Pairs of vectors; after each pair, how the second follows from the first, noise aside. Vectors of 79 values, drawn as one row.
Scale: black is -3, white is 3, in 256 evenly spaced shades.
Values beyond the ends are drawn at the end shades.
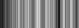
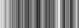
negated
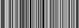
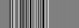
partly zeroed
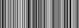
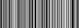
wrapped around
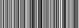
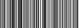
wrapped around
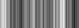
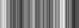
copied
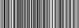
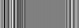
partly zeroed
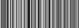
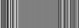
partly zeroed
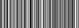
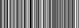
copied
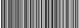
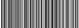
copied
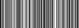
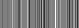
partly zeroed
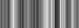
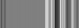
partly zeroed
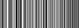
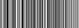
negated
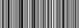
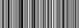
copied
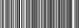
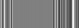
partly zeroed
